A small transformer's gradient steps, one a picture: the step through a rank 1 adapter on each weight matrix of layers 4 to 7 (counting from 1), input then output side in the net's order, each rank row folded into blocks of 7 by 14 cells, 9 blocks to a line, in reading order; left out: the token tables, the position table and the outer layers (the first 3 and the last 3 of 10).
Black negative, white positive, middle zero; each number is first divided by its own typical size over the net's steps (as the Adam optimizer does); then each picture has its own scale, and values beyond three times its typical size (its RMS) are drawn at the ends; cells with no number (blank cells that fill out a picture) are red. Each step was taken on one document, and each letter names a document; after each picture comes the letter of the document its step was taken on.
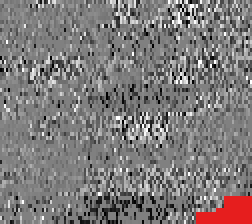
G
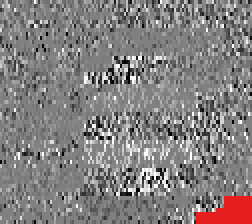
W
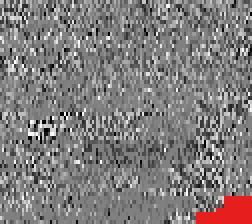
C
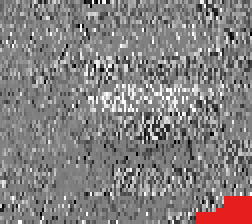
G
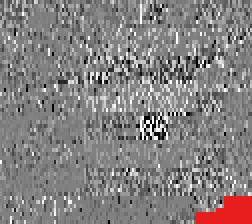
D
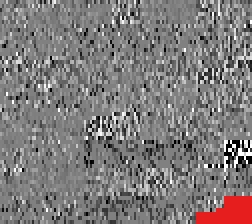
G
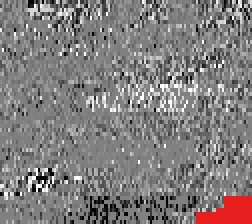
W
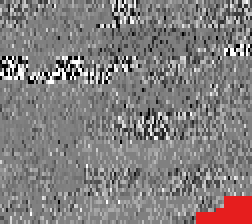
G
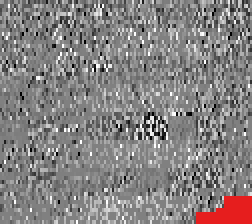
D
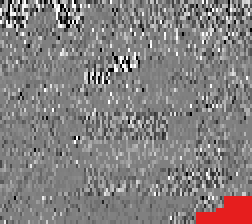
D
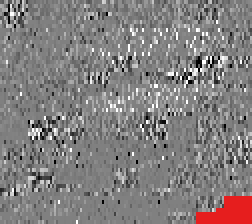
D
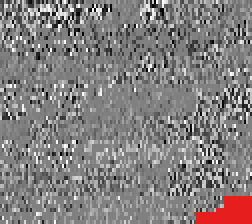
W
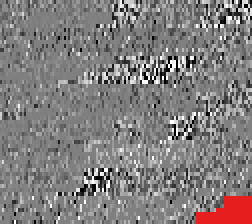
W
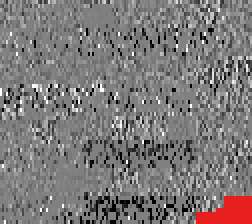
G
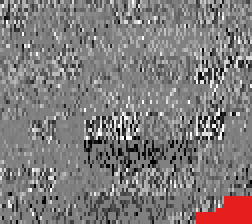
G
